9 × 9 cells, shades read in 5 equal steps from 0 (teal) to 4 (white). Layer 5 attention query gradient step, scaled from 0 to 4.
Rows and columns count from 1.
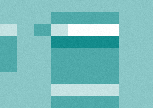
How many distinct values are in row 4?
3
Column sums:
16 18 17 13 14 14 14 18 18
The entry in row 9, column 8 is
2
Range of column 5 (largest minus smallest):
4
